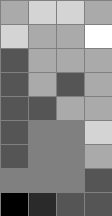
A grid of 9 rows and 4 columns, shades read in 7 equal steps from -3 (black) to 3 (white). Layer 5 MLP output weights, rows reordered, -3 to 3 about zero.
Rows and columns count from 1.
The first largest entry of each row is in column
2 4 2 2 3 4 4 1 3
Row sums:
6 7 2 0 0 1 0 -1 -7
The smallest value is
-3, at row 9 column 1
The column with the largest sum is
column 4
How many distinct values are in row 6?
3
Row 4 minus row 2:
-3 0 -2 -2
